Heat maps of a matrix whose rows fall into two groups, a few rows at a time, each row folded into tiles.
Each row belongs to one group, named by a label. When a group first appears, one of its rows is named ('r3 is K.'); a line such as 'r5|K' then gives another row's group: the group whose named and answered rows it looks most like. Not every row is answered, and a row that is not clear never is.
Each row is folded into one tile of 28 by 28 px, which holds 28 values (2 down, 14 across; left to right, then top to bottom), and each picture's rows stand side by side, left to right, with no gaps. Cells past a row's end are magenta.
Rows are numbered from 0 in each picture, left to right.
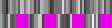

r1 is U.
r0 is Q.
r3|U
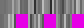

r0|U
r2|Q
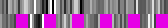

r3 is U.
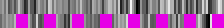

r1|Q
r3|Q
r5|Q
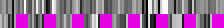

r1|Q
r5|Q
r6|U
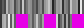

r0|U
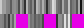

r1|Q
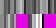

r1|U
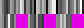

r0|Q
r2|U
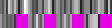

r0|Q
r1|Q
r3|U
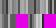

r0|Q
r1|U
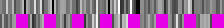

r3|U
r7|U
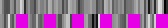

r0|Q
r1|Q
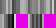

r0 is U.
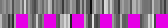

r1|Q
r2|U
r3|Q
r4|Q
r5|U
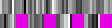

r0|U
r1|Q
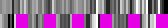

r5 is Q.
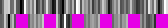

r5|Q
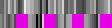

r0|Q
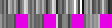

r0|Q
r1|Q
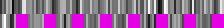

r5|Q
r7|Q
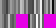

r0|Q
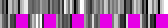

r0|Q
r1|U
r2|Q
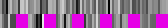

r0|Q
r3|U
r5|Q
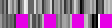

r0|Q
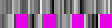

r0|U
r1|U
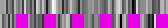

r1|Q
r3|Q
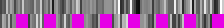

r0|U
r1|U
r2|Q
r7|Q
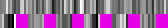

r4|U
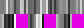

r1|U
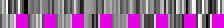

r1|U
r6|Q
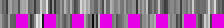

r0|Q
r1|U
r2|Q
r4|U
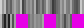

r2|Q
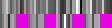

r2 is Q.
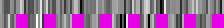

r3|U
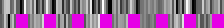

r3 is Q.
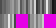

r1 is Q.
